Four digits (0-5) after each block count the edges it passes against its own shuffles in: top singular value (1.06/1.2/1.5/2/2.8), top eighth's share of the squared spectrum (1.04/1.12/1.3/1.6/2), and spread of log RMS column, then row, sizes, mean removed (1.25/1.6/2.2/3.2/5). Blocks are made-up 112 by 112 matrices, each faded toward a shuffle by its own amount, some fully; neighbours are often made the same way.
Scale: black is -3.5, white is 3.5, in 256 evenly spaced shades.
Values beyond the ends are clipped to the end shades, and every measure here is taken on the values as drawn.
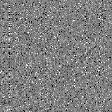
4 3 2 1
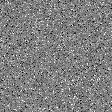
1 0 0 0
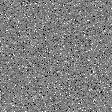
2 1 0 0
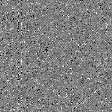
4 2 2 0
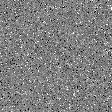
2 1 0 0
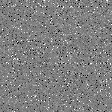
3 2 1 1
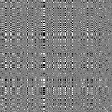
5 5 4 4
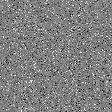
3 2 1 0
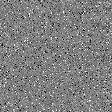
3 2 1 0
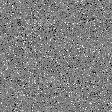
3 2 0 0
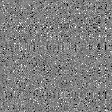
4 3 2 2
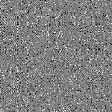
4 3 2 1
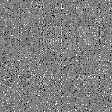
4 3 2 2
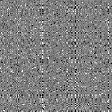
5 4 3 3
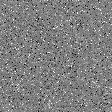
0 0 0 0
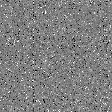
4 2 1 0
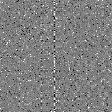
4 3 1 1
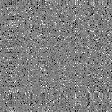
4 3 2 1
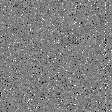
3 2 1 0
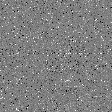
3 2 0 1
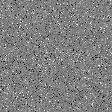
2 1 0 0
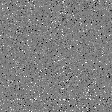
2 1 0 1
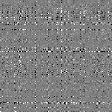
5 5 3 4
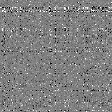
4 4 2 3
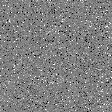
3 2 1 1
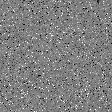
0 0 0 0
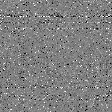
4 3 1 2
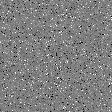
0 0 0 0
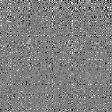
5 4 3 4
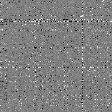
4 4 2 3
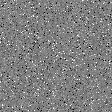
1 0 0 0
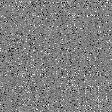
3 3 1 2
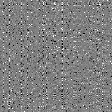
5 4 3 2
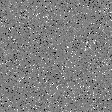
0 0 0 0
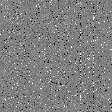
4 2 1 0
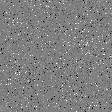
0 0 0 0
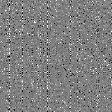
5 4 3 2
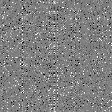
4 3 2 1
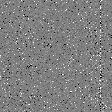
3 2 1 0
